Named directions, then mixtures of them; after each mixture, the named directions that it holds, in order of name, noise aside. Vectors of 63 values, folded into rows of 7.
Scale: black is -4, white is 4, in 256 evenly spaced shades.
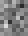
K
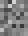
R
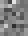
K, R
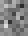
K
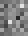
K, R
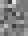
K, R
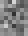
K, R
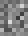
K, R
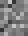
R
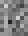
K, R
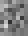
K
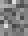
K, R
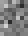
K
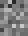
R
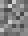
R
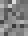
K, R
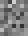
R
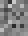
R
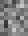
K
